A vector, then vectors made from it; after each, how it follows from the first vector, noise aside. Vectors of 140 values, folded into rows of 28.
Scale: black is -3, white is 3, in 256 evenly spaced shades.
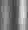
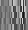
sign-scrambled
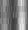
wrapped around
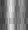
wrapped around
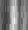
wrapped around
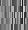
sign-scrambled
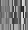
sign-scrambled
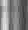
wrapped around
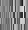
sign-scrambled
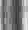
wrapped around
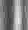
wrapped around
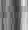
wrapped around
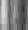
wrapped around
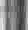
wrapped around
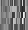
sign-scrambled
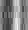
wrapped around
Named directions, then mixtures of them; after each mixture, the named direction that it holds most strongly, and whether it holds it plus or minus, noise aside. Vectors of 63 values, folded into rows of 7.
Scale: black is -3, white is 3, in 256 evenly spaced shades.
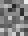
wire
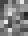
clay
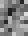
clay, minus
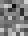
wire, plus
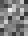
wire, minus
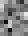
clay, minus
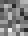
wire, plus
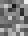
wire, plus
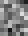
wire, minus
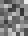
wire, plus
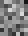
wire, minus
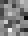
clay, plus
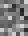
wire, plus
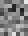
wire, plus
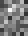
wire, minus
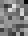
wire, minus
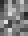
clay, plus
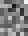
wire, plus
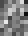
clay, plus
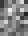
clay, plus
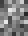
clay, plus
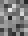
wire, minus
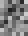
clay, minus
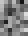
clay, minus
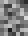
wire, minus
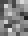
clay, plus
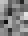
clay, minus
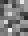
clay, plus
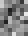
clay, minus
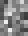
clay, plus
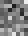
wire, plus
